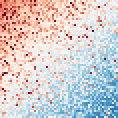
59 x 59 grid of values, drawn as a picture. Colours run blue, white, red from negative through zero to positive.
Slope: up to the top left. Ninth with the highest average: top left. Mirror symmetry: none. Stripes: none. Average level on the scale: 50%.
